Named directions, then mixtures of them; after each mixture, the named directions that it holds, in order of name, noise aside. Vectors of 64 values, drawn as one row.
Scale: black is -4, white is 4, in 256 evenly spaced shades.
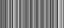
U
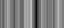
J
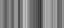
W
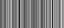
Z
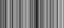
J, U, W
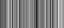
J, U, Z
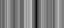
J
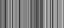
U, W, Z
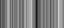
J, U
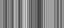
W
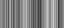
U, W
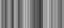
W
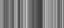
W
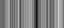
J, U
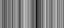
J, U, W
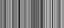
W, Z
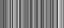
U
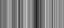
J, W, Z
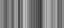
W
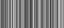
U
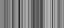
W, Z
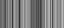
U, W, Z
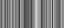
J, Z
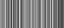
U, Z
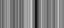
J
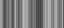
W
